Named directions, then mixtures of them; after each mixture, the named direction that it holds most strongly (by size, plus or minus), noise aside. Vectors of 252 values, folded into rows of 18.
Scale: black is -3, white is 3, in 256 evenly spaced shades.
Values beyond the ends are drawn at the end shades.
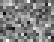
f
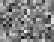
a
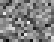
f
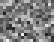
f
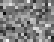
f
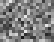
a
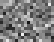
f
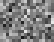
a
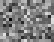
a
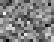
f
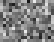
a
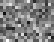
f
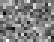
f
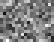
f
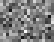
a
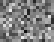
a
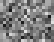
a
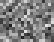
a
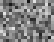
f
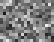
f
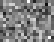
f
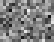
a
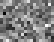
f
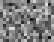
f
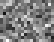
f
